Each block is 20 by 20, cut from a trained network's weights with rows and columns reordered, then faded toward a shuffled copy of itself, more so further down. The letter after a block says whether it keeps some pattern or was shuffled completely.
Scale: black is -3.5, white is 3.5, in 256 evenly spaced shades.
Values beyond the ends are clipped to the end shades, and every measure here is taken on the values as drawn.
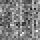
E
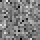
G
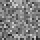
G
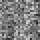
E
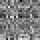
E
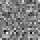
E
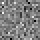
G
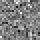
G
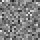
G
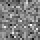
G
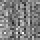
E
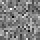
G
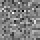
E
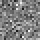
G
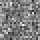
G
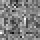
E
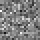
G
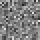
G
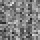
E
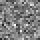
G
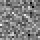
G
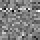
E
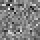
E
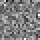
G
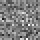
E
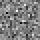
G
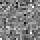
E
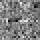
E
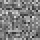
E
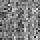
E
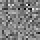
E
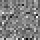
E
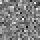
G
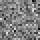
G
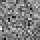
G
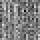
E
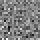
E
